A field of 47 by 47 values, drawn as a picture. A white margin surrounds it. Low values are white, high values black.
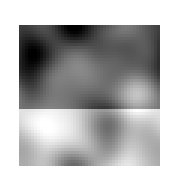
Calmest part: top right. Seam: horizontal, 60% of the way down, the top part higher. Ninth with the lowest average: bottom left. Roughest part: middle right.
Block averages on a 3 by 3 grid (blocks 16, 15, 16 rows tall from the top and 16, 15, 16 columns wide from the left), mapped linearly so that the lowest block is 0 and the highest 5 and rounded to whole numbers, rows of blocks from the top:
544
332
011
